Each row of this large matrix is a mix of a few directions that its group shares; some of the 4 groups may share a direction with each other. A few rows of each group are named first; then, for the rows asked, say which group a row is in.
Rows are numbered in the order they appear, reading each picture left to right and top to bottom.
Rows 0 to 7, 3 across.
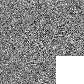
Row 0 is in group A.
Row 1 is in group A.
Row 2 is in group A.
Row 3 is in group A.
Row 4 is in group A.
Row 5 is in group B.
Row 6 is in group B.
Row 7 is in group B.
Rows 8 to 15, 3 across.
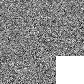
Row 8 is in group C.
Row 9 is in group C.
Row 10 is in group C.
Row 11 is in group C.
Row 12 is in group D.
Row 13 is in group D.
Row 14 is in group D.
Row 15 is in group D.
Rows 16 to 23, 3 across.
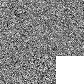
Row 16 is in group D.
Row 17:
C
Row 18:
D
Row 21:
A
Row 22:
C
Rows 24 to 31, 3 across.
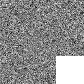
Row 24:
B
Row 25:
D
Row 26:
D
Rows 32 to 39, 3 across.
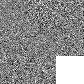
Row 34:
C
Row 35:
C
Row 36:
B
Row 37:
D
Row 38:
A
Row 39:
D
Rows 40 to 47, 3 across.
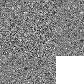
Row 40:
B
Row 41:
D
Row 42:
D
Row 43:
A
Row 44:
D
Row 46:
B
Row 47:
C
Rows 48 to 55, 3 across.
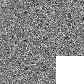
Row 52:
C
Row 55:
B
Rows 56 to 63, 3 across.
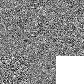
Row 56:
C
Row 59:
D
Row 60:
B
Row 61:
D
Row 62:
D
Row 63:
A
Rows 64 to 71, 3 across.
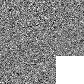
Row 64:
D
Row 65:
C
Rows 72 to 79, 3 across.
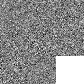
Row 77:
D
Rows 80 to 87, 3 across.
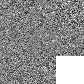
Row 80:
B
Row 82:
D
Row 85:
C
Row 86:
C
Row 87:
D
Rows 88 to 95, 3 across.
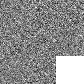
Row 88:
B
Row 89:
D
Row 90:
B
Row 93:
A
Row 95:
C
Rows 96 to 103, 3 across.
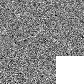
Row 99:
D
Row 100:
B
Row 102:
C
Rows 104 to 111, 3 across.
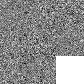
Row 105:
A
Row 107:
A
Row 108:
C
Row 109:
B
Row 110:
A
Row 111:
A
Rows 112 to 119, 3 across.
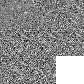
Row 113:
D
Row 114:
B
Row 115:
B
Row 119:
A
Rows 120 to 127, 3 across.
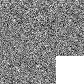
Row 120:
A
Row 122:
A
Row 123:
B
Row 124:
A
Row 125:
B
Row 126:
D
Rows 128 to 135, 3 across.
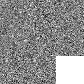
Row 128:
A
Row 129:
D
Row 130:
C
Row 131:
A
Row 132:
D
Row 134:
C
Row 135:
C
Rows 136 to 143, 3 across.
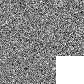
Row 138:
B
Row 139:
A
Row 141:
A
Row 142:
A
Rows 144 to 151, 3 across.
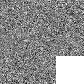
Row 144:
D
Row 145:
D
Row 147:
D
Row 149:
A
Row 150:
C
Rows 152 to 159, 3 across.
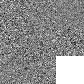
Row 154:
A
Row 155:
C
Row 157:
D
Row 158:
B
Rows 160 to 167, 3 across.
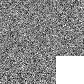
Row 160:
B
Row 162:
A
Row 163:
A
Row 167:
C
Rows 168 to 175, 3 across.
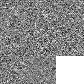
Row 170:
A
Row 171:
C
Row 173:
D
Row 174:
A
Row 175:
D
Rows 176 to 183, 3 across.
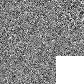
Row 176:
D
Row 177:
D
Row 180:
A
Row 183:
B
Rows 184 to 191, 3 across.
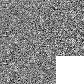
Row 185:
A
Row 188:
C
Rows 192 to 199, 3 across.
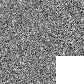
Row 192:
A
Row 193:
D
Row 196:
B
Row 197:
D
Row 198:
A
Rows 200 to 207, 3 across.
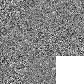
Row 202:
A
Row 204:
C
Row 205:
C
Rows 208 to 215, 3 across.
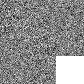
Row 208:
C
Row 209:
B
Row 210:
B
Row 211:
D
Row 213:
A
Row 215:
A
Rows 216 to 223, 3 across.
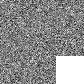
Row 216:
C
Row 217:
D
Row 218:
B
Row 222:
B
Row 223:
D
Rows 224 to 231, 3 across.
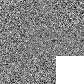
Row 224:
D
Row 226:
B
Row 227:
A
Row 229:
A
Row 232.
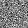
